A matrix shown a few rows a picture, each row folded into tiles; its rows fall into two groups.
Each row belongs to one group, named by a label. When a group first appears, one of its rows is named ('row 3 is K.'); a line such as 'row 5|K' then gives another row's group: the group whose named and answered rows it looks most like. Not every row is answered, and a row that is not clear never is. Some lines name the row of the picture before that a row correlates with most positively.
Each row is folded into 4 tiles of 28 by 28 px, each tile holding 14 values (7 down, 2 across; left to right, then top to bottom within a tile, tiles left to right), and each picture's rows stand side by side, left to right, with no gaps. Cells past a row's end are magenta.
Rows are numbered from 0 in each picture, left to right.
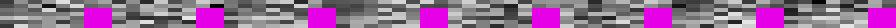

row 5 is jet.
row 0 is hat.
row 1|jet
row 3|hat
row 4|jet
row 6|hat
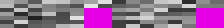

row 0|jet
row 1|hat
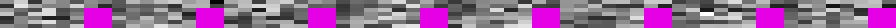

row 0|jet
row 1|hat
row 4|hat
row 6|hat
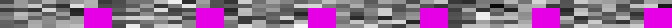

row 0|hat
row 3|jet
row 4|hat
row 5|hat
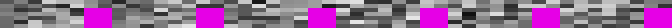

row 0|hat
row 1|hat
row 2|jet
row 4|jet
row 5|jet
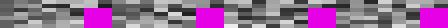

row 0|hat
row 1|hat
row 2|jet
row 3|hat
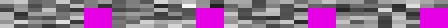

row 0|jet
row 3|hat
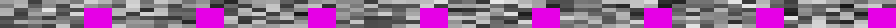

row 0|jet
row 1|jet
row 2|hat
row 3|jet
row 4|hat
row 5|hat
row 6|hat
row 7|hat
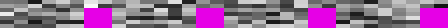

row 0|jet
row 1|jet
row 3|jet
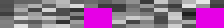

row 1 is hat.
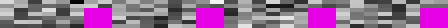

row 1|jet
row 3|jet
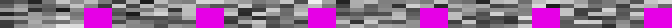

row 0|hat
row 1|jet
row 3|hat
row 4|jet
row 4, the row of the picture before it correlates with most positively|1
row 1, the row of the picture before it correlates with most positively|1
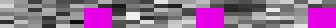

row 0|jet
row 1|hat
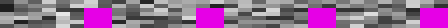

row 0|hat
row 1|jet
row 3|hat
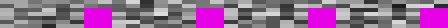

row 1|jet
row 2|jet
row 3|jet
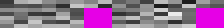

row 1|hat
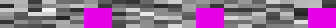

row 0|jet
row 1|hat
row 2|hat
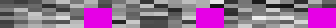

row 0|hat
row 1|jet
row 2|hat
